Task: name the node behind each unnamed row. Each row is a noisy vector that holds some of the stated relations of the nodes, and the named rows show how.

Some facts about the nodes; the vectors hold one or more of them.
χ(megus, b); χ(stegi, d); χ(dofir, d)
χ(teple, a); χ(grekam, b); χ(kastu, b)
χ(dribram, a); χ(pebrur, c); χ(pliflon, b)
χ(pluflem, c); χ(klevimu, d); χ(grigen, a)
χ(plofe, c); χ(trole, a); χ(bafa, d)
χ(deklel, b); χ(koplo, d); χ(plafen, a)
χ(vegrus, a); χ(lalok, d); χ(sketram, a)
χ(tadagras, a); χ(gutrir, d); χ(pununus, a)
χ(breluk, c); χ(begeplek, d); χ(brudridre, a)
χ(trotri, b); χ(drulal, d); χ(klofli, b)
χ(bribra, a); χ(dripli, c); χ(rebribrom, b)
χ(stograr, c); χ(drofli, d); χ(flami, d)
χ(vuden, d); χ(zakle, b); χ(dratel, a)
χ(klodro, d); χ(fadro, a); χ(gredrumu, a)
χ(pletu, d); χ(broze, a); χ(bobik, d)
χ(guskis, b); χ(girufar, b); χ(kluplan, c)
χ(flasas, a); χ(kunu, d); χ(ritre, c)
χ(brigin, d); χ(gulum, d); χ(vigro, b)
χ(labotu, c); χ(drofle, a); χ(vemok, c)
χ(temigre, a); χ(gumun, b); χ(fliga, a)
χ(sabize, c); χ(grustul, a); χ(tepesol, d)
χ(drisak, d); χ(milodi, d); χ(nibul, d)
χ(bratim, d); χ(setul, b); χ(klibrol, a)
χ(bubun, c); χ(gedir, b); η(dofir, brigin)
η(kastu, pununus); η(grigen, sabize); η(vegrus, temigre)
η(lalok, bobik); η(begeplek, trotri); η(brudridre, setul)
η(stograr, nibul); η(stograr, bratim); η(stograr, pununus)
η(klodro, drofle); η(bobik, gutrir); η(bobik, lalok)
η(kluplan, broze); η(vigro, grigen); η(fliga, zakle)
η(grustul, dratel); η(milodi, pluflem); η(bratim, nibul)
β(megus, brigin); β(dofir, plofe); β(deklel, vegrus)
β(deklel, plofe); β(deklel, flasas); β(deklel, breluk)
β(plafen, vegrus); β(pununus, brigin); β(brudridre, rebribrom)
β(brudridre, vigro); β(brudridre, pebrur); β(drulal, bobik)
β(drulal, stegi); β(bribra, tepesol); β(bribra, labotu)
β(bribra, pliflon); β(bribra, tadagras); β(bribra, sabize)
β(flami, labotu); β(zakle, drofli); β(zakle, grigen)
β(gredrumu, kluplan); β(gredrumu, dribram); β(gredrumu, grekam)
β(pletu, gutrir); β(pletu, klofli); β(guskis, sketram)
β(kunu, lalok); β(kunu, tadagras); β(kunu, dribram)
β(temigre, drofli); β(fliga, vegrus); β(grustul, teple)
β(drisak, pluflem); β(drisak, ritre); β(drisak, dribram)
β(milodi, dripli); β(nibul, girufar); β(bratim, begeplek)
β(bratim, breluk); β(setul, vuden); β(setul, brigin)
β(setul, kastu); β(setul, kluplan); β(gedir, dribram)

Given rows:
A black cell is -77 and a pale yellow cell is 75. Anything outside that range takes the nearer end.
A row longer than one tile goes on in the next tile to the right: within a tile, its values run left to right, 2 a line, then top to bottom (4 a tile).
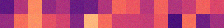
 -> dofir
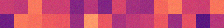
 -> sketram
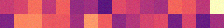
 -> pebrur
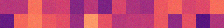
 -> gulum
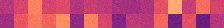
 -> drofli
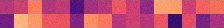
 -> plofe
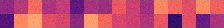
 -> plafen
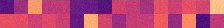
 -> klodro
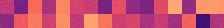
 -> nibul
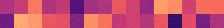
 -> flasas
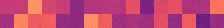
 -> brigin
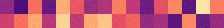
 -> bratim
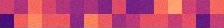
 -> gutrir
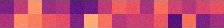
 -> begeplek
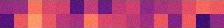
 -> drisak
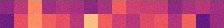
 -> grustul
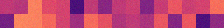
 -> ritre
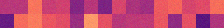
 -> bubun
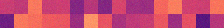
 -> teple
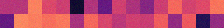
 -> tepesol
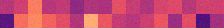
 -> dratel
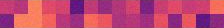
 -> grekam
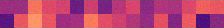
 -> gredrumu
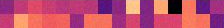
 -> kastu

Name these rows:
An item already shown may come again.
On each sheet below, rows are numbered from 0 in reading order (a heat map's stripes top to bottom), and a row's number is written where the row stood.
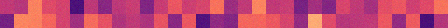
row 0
ritre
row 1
trotri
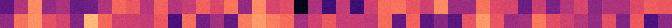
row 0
dofir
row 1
sabize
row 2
gredrumu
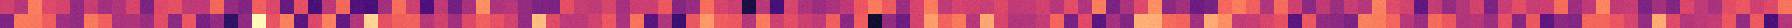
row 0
vuden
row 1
bobik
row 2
milodi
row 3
bribra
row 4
temigre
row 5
vegrus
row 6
grekam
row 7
trotri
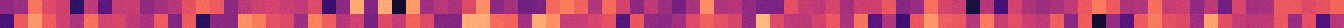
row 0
kunu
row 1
pununus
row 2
vegrus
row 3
milodi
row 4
bribra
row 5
guskis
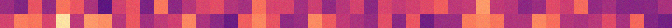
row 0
stograr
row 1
megus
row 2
kluplan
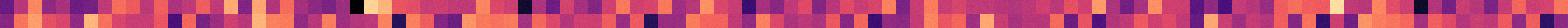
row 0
fliga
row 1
grigen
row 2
labotu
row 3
pluflem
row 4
zakle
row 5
drofle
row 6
tadagras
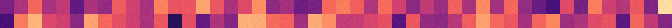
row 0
deklel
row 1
vegrus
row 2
vigro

